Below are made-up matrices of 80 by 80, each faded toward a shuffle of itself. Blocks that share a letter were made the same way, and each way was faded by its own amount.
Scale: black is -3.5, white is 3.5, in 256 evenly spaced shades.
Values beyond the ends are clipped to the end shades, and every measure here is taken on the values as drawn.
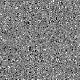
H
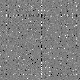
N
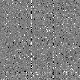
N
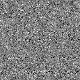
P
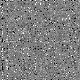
N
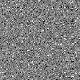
H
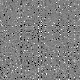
N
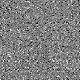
H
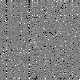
N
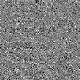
H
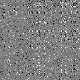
N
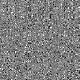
H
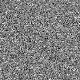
P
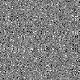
H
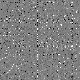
N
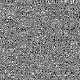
H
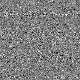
P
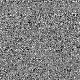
P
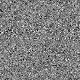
P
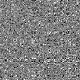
H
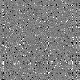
N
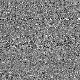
P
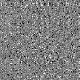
H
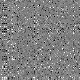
N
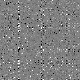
N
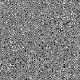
H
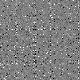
N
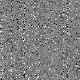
N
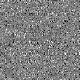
H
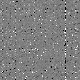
N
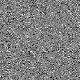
H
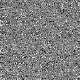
H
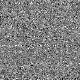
P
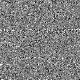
P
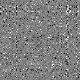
N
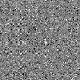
H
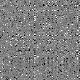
N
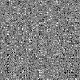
H
